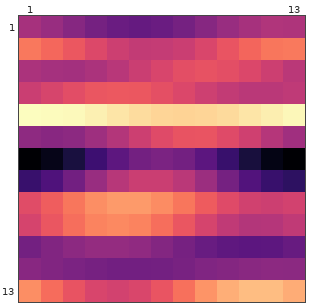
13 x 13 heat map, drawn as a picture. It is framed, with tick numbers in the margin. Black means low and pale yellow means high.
Grain: streaks across. Histogram: bell-shaped. Average level on the scale: 50%.
